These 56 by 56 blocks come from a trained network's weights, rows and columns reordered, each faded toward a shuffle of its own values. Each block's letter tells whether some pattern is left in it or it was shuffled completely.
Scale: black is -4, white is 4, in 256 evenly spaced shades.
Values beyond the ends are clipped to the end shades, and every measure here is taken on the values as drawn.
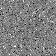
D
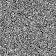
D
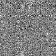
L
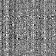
L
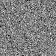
D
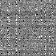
L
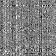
L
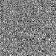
L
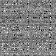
L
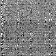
L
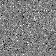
D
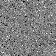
D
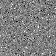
D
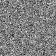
D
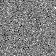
D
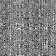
L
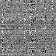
L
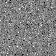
D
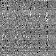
L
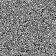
D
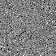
D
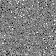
D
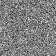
D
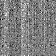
L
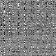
L
